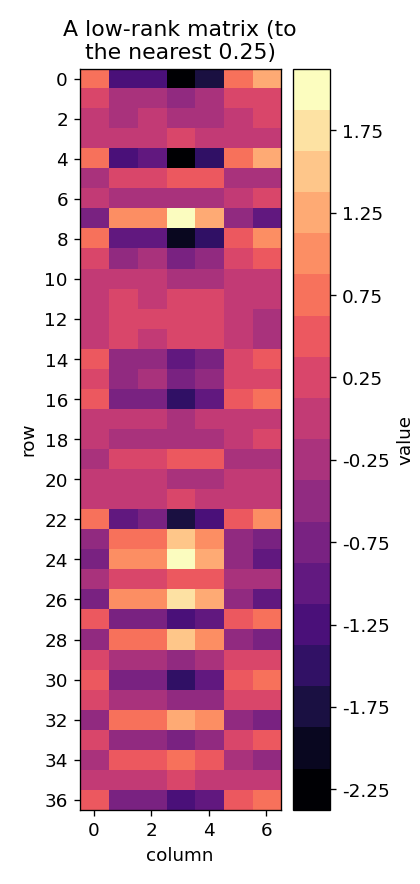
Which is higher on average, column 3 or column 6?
column 6
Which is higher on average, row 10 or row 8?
row 10
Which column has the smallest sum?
3
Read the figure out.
Title: A low-rank matrix (to the nearest 0.25)
x-axis: column, ticks 0 2 4 6
y-axis: row, ticks 0 2 4 6 8 10 12 14 16 18 20 22 24 26 28 30 32 34 36 (0 at the top)
Colour bar: value, ticks -2.25 -1.75 -1.25 -0.75 -0.25 0.25 0.75 1.25 1.75
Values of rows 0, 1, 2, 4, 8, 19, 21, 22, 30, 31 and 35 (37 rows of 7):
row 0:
0.75 -1.25 -1.25 -2.25 -1.75 0.75 1.25
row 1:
0.25 -0.25 -0.25 -0.5 -0.25 0.25 0.25
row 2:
0 -0.25 0 -0.25 -0.25 0 0.25
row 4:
0.75 -1.25 -1 -2.25 -1.5 0.75 1.25
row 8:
0.75 -1 -1 -2 -1.5 0.5 1
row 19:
-0.25 0.25 0.25 0.5 0.5 -0.25 -0.25
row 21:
0 0 0 0.25 0 0 0
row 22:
0.75 -1 -0.75 -1.75 -1.25 0.5 1
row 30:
0.5 -0.75 -0.75 -1.5 -1 0.5 0.75
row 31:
0.25 -0.25 -0.25 -0.5 -0.5 0.25 0.25
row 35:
0 0 0 0.25 0 0 0
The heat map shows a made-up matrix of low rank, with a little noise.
